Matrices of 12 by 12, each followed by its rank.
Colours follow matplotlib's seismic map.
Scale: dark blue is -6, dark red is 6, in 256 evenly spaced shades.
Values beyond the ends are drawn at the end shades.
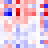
two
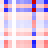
one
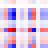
one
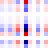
one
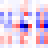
two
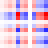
one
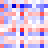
two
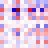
two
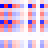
one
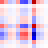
one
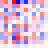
two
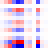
one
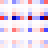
one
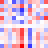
two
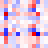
two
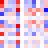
two
